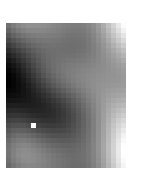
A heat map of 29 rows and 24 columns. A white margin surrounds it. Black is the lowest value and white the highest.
Stripes: none. Calmest part: top middle. Slope: up to the right. Lone odd cells: 1, higher than its neighbours.
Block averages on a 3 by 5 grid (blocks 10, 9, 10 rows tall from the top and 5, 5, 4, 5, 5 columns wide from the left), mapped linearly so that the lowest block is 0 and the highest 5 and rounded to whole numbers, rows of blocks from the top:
12334 | 01234 | 22235
